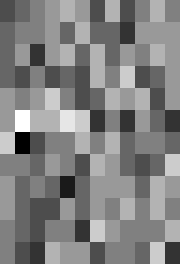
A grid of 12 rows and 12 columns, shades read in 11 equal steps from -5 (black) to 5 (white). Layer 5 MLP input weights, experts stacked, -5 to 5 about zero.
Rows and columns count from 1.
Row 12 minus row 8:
0 -2 -2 1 1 3 -4 -1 1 1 4 -6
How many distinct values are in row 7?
6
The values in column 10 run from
-2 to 2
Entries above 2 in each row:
0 0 0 1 1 3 1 1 0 0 1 1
